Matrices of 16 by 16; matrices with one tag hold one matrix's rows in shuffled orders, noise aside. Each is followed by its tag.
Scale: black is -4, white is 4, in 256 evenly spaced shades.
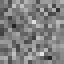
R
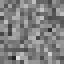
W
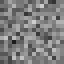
R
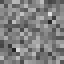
W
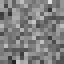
W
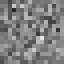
R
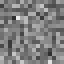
W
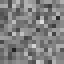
R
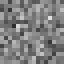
W
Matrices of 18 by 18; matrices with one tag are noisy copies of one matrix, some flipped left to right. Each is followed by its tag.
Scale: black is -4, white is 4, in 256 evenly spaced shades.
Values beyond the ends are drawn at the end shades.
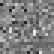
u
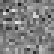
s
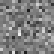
u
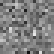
u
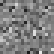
u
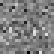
u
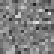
s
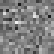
s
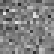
s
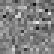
s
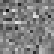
s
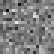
s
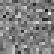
s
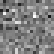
s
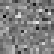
s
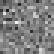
s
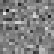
s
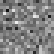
s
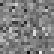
u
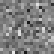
u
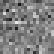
s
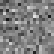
s
